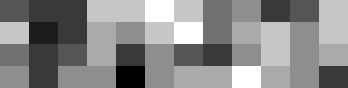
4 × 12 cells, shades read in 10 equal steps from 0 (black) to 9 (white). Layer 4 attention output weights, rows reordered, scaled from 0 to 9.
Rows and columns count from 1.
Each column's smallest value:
3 1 2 5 0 5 3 2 5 2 3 2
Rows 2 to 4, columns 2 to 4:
1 2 6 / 2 3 6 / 2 5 5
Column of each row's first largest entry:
6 7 10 9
